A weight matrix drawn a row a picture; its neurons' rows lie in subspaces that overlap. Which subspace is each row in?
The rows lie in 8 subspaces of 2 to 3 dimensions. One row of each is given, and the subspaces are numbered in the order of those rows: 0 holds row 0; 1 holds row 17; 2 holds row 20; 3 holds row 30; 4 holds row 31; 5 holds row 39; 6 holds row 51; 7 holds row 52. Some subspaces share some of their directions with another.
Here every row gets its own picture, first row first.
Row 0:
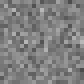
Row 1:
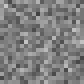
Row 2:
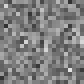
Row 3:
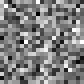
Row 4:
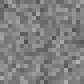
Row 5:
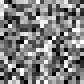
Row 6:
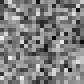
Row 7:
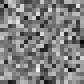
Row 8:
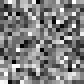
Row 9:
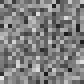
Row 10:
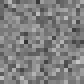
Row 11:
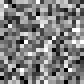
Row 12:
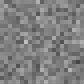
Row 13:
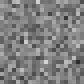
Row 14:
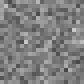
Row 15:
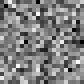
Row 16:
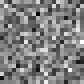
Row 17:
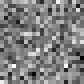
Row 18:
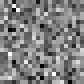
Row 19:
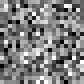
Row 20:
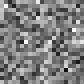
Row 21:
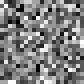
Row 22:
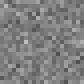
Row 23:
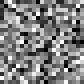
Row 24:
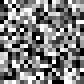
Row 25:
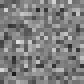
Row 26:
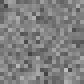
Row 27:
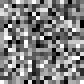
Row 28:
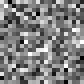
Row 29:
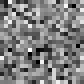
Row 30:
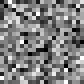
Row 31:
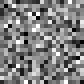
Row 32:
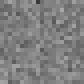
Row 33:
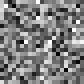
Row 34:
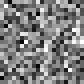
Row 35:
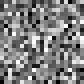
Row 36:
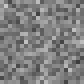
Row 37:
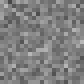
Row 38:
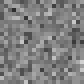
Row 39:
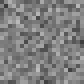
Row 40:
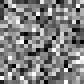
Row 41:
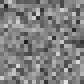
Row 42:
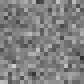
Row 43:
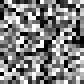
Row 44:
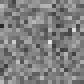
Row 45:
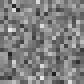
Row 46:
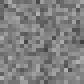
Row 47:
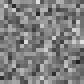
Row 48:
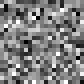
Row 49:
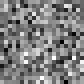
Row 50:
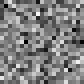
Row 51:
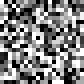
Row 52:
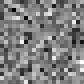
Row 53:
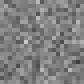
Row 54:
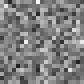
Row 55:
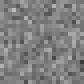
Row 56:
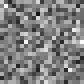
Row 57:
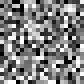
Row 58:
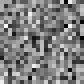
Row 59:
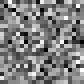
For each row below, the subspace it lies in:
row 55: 7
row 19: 7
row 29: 3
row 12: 3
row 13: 5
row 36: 7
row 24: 6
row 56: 5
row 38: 7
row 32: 1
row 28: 3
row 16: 2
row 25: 4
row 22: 4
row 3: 4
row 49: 7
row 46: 4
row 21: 5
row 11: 0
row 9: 2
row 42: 1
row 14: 2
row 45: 6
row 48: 4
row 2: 0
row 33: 2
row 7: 5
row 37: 3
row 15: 1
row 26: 6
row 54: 1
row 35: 0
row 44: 2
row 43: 0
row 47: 6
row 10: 5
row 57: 5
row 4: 7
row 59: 0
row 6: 4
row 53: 3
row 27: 4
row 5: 0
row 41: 4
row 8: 1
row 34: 0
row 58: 0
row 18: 6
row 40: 1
